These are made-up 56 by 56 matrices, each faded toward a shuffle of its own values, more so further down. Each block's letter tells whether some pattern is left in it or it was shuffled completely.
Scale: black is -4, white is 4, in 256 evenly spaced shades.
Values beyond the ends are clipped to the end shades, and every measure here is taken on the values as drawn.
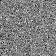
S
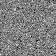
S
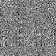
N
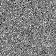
S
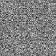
N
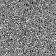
S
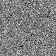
S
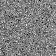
S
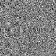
N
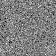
S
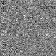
N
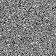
S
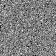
S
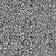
N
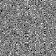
N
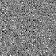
N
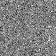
S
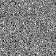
N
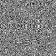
N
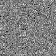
N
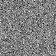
S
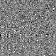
N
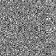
N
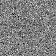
S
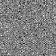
N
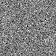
S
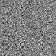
N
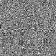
N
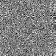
N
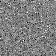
S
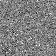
S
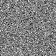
S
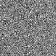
N
